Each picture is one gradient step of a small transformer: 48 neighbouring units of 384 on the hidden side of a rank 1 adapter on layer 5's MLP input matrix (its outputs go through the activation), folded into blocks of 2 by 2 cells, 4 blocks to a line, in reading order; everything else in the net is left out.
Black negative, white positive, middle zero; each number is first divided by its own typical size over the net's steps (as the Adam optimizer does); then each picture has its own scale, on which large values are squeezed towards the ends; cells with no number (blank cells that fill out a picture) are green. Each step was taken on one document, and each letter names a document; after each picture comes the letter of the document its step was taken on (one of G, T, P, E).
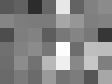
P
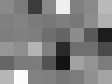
P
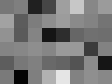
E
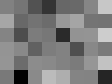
E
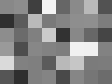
E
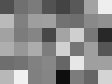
P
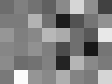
P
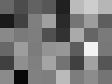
E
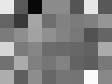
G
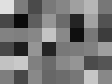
G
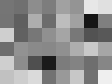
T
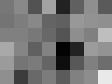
P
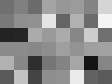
T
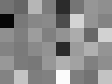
P
